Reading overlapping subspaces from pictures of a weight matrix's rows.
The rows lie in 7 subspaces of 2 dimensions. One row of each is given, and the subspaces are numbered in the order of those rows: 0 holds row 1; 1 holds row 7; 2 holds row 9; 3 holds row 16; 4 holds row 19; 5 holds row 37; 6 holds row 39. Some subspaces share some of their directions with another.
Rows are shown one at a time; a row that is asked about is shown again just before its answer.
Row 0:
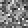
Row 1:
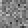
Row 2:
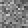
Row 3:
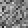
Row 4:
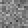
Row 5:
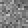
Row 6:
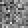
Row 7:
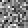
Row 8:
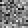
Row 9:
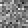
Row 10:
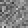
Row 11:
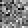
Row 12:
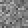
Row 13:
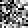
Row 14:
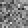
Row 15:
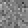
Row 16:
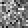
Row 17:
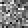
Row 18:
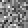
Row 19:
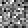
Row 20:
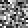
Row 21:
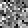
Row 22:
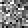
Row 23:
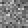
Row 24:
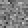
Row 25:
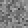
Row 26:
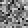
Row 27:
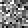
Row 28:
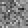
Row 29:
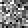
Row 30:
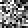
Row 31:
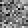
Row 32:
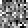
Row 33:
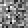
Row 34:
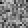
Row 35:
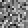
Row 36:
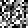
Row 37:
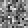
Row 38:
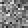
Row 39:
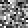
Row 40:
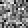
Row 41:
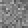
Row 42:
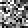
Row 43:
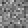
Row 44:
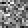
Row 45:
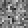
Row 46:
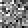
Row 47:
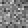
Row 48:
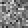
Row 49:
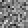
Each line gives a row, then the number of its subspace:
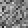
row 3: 4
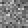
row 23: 4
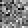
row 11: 6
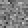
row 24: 6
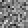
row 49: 1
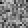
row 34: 0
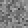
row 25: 5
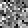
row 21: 2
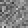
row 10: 4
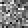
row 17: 3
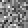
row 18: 1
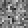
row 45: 5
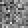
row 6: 5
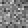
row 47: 4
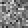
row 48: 3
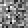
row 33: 5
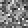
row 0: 5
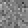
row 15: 2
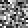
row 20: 6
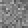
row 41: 6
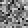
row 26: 5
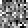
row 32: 0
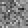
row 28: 3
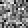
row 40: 0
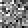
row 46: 6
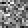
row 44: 2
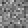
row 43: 4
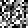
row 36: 4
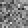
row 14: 1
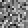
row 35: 1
